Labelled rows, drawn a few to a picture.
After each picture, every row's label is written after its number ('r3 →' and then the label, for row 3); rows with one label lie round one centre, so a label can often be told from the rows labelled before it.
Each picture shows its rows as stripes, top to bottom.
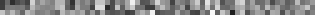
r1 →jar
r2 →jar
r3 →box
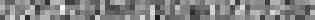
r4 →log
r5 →box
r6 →box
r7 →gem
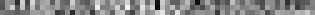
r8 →gem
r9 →gem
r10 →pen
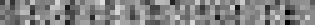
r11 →jar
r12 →log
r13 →log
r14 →pen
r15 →log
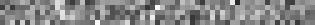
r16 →log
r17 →jar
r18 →box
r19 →box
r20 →gem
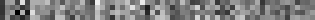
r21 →gem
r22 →jar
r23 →gem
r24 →jar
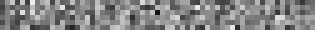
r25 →gem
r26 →jar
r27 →gem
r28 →pen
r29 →pen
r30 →log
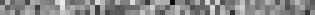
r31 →jar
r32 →box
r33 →box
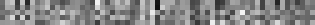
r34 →gem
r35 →gem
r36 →box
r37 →gem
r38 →box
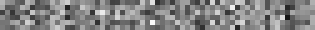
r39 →box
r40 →log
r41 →jar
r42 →log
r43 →box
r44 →log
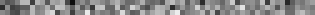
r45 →log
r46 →jar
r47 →pen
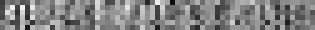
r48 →jar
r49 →gem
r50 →gem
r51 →gem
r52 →log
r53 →gem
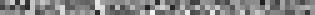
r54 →gem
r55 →jar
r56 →box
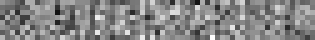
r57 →box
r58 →pen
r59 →pen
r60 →jar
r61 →pen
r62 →log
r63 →gem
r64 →box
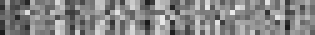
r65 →jar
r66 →jar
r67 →log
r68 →pen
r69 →jar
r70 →jar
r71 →jar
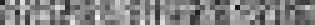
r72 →gem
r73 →log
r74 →gem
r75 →gem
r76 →gem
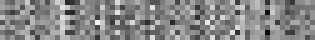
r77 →log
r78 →box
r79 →log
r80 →box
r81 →jar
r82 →box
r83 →log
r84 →box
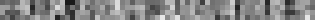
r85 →log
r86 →log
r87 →log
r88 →pen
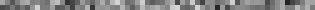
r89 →log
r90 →pen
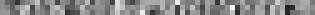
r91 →pen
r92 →log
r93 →log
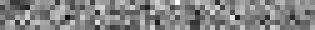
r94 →pen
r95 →jar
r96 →box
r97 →log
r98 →gem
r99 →box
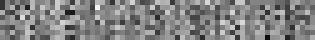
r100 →jar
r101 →gem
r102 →log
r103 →gem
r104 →box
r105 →log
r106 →box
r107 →log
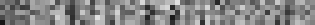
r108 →pen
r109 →jar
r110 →log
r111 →jar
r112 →jar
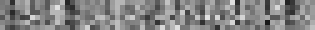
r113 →log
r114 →log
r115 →log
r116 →jar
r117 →log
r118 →pen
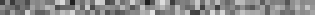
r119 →jar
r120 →pen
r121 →box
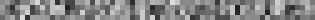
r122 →pen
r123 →log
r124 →log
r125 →gem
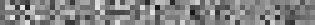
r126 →jar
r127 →gem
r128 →box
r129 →gem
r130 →log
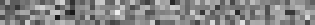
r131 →jar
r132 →pen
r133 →log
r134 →pen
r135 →box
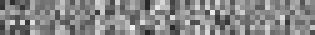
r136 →jar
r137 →jar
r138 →box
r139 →pen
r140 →gem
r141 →jar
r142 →jar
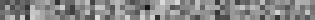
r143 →pen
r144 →jar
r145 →pen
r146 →gem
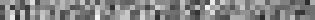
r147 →box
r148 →jar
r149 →gem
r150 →gem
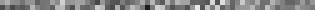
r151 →box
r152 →jar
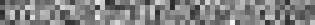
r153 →jar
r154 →box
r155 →gem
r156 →gem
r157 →log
